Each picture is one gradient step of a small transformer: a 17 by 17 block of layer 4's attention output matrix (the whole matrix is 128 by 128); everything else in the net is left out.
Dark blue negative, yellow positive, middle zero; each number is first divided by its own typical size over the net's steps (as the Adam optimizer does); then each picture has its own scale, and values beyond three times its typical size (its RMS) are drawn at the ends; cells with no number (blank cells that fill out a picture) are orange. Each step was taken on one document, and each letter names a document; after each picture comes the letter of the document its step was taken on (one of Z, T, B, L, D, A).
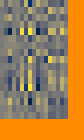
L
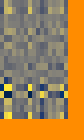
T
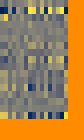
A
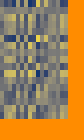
T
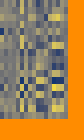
T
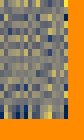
L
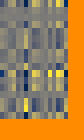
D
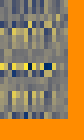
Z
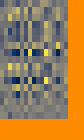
Z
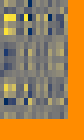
A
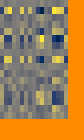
T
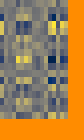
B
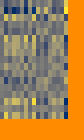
Z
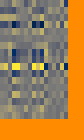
Z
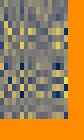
T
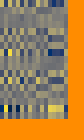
L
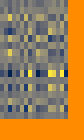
L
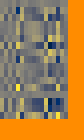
B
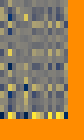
D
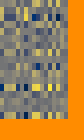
D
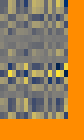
D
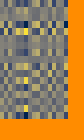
D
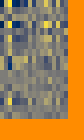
Z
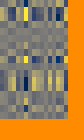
D
